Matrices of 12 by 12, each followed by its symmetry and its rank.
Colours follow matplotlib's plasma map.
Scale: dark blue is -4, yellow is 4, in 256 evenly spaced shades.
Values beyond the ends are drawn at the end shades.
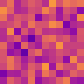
neither, full rank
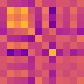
symmetric, rank two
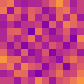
symmetric, full rank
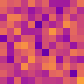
neither, full rank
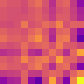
symmetric, rank two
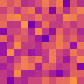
neither, full rank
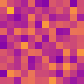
symmetric, full rank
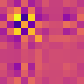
symmetric, rank two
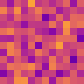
neither, full rank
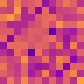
symmetric, full rank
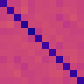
symmetric, full rank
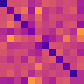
symmetric, full rank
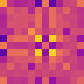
symmetric, rank two
